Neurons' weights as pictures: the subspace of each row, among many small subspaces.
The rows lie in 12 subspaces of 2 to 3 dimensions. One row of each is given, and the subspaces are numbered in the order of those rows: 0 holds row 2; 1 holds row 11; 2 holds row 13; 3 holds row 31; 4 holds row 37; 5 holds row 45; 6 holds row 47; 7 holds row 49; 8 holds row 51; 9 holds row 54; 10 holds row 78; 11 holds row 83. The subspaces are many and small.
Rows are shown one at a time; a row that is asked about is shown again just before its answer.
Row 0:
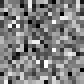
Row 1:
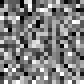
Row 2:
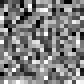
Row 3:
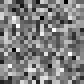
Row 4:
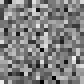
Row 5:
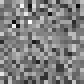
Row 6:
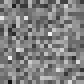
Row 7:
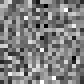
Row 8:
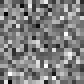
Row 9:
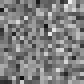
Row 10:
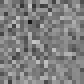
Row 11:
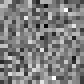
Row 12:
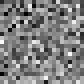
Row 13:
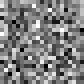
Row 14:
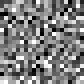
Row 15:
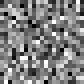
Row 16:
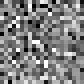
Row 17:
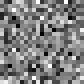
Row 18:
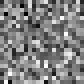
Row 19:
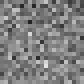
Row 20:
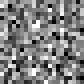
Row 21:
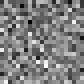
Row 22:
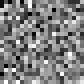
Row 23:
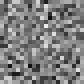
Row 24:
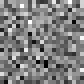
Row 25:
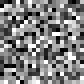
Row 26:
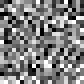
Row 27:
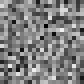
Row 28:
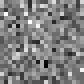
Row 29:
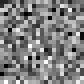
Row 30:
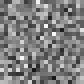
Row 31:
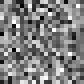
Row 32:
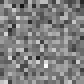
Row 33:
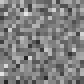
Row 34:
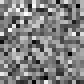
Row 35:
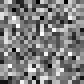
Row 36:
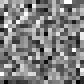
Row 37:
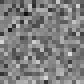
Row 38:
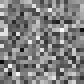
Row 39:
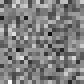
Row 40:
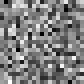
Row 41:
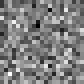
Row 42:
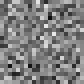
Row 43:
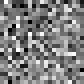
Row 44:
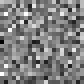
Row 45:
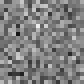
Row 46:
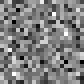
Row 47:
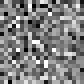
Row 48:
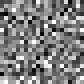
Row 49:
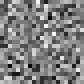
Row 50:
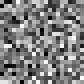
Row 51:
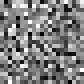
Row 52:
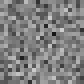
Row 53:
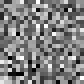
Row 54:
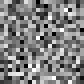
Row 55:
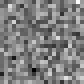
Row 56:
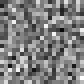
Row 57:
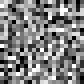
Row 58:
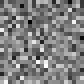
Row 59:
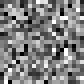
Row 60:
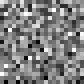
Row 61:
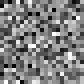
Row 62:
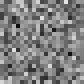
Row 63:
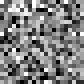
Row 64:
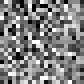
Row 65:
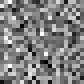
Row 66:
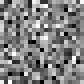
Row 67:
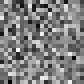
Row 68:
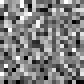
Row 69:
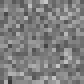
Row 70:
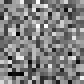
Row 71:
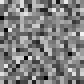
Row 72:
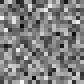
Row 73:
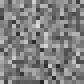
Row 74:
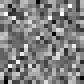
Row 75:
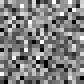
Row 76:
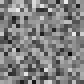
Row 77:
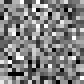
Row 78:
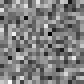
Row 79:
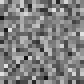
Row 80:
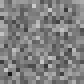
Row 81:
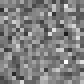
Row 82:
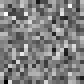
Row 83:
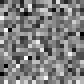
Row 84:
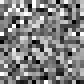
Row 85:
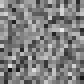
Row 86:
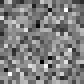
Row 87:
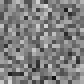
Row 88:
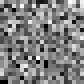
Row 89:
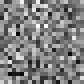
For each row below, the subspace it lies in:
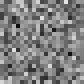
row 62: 3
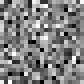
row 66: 1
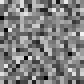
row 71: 11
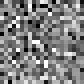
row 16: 6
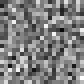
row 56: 1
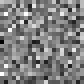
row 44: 4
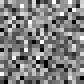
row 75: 8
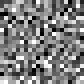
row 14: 6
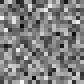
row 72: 0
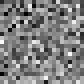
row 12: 4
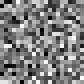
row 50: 0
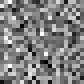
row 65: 11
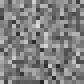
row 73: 2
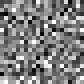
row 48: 6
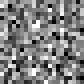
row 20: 2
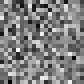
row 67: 6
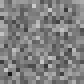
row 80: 2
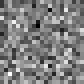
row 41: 2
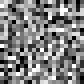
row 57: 1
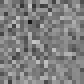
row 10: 6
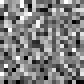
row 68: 0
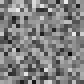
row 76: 4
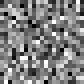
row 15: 9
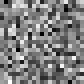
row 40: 8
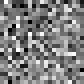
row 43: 8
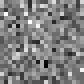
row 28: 5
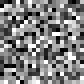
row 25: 0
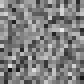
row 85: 1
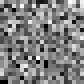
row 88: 10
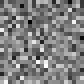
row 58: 8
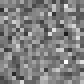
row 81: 10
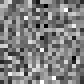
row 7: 1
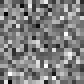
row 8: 9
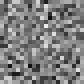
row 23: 7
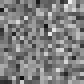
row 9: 10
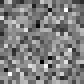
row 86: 2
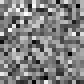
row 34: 4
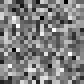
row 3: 3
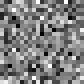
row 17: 3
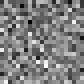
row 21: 8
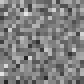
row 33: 11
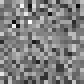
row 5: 3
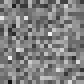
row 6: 10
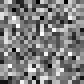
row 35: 3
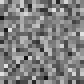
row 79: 11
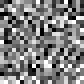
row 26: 3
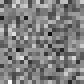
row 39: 10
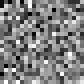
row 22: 0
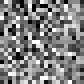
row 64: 6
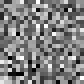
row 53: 5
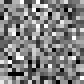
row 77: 5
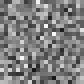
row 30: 9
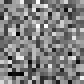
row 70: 5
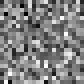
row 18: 9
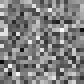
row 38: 2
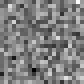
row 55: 2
